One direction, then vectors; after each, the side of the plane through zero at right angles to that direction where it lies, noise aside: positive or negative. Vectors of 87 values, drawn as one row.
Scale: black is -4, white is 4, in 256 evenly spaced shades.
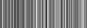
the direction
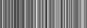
positive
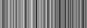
negative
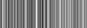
positive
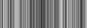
negative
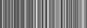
positive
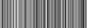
negative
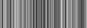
negative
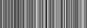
positive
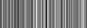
positive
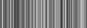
positive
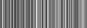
positive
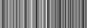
negative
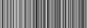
negative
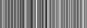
positive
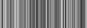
negative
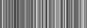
positive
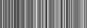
positive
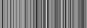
negative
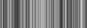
positive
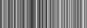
positive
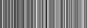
positive
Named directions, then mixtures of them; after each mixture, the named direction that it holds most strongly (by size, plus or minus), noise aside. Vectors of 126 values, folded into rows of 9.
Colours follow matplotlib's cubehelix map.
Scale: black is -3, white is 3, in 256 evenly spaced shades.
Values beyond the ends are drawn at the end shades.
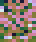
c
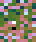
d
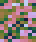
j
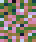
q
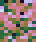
c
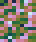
j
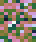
j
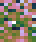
d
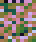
c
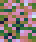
j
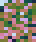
c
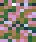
j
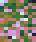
j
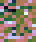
d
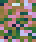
j
